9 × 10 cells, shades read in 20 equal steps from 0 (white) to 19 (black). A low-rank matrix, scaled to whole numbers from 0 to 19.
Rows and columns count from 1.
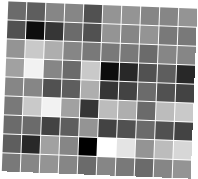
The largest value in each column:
13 18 15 12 19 18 16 13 13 16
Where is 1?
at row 4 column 2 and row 6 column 3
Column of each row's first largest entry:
5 2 8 6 6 5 3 5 5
